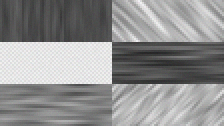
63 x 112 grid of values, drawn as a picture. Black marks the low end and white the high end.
The table splits into 3 rows of 2 panels. Panel 1,1: low, streaked downward, faint in contrast. Panel 1,2: high, slanting down to the right. Panel 2,1: very high, checkered, faint in contrast. Panel 2,2: low, streaked across. Panel 3,1: middling, streaked across. Panel 3,2: high, slanting up to the right.
